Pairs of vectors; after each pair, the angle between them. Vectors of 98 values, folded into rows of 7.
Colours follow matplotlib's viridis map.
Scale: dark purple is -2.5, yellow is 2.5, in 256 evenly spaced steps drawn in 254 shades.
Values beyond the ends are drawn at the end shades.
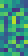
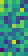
partly aligned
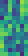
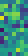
partly opposed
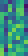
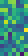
partly opposed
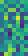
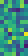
orthogonal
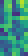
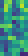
nearly parallel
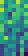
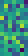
orthogonal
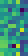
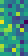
partly aligned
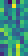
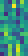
nearly parallel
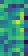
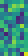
partly opposed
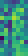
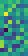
partly opposed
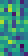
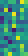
nearly opposite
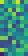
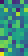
nearly opposite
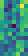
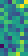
partly aligned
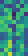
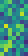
partly aligned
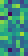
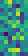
partly opposed
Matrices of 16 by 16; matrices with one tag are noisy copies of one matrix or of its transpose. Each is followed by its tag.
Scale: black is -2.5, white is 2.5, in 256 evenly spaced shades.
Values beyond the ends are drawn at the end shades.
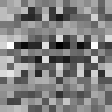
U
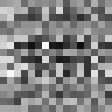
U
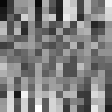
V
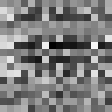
U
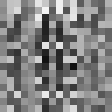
U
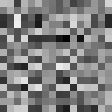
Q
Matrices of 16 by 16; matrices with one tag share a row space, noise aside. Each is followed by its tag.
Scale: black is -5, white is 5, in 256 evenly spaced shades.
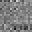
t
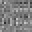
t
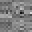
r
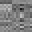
r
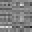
r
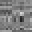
r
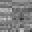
r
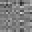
r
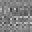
t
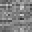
r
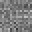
t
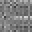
t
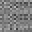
t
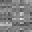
r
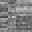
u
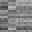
u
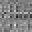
t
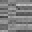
u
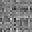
t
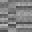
u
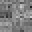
r
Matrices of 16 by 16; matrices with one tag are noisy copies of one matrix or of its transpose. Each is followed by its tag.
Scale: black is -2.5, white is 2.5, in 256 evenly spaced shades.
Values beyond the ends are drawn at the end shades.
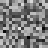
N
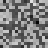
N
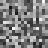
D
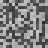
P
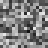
D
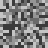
N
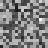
N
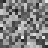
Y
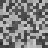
Y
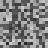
N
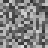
P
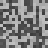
D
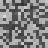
N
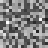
N
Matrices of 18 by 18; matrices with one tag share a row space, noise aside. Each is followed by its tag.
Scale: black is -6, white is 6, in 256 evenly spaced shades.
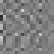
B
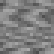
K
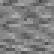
K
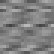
K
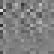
B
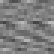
K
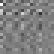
B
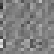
B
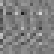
B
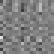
B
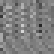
B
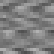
K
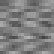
K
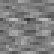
K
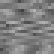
K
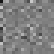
B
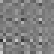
B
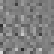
B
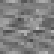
K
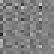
B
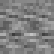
K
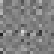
B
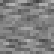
K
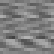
K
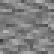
K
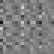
B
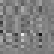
B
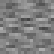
K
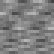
K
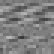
K
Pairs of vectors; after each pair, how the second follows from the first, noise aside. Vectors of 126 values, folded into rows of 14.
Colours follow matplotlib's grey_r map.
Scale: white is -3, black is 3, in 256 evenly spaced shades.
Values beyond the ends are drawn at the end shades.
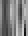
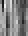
reversed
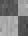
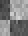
reversed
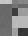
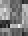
wrapped around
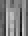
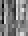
wrapped around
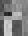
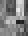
reversed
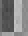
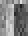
reversed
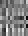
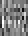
wrapped around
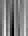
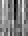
reversed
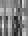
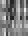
reversed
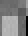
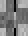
wrapped around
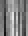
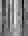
reversed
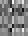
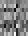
reversed
